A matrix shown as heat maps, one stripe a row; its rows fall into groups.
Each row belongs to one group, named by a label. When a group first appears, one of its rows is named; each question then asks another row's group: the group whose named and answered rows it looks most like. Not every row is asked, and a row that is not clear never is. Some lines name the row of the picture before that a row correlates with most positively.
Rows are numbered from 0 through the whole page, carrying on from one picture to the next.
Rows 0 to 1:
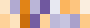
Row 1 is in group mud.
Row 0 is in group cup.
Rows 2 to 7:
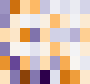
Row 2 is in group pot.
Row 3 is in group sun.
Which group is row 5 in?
sun
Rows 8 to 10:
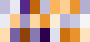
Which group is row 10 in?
cup
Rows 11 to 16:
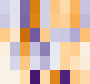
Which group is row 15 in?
cup
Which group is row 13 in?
mud
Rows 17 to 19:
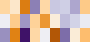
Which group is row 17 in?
mud
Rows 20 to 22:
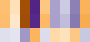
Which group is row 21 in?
mud
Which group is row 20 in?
mud
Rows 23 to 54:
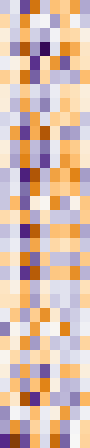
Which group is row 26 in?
cup
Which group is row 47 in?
mud
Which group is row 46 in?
sun
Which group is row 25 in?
cup
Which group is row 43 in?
mud
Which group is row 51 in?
mud
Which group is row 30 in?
cup
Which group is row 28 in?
mud
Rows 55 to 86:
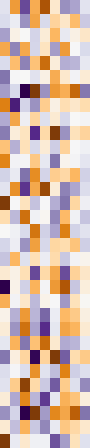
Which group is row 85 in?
cup
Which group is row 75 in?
sun
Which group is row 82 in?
pot
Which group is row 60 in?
sun
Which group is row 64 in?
sun
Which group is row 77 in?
cup
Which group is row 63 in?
pot
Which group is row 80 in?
sun
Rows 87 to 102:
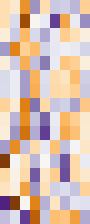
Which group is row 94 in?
mud
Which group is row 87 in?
mud
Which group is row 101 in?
pot
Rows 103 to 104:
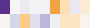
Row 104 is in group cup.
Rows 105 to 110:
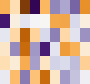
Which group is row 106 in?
sun
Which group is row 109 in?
mud
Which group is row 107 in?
pot
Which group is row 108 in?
cup
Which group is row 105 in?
mud
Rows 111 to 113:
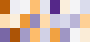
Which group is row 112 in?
mud
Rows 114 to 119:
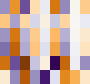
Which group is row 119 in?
cup
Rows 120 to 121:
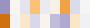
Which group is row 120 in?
sun
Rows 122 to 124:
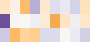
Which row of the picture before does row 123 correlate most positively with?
120
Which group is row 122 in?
mud
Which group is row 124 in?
pot
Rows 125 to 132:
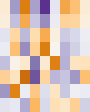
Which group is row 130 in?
mud
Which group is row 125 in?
cup
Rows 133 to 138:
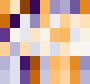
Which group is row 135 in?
sun
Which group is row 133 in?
mud
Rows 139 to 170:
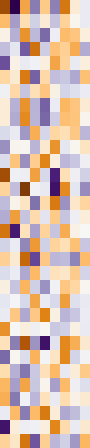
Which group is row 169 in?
sun
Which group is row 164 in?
sun
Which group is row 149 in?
sun
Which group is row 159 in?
cup
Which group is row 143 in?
sun
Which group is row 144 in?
mud
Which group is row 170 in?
mud
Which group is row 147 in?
cup
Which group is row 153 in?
sun
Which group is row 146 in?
cup
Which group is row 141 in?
cup
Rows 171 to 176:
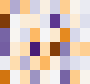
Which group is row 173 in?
sun
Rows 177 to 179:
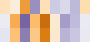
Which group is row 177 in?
mud
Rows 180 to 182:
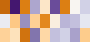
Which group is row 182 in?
mud
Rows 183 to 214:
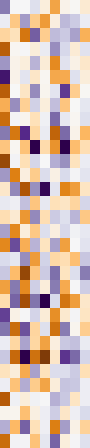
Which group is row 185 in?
mud
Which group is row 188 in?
sun
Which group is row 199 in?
pot
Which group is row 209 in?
mud
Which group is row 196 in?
cup
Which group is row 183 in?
sun
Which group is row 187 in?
sun
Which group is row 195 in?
pot
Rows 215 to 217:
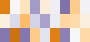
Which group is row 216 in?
cup
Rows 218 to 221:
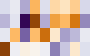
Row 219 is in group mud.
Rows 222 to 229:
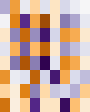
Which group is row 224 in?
cup
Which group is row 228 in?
mud
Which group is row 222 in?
pot
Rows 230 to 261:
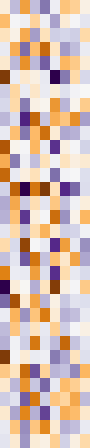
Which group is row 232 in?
mud
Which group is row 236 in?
pot
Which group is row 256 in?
mud
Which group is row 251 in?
pot
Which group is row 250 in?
sun
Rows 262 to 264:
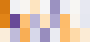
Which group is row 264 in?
cup
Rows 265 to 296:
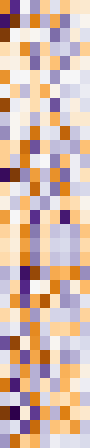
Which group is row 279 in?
cup
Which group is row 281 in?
mud
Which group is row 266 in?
pot
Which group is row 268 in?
mud
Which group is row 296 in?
pot
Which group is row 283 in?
mud
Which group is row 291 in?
cup
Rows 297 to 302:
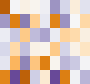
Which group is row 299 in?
cup
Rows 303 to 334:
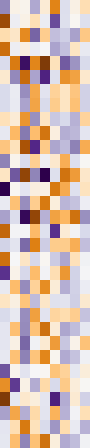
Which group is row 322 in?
sun
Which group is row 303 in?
sun
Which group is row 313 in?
mud
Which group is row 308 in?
cup
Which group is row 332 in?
pot
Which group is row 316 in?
sun
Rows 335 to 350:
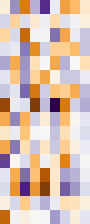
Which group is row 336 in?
pot
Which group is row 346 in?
sun
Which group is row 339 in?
pot
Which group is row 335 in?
cup
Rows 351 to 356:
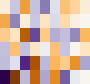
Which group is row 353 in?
mud
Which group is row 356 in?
pot
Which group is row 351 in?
cup
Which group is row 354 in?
pot
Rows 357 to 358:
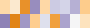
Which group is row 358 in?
pot
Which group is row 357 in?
mud
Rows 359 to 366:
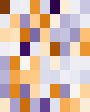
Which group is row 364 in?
pot
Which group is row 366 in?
cup
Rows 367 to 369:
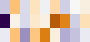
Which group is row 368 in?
sun
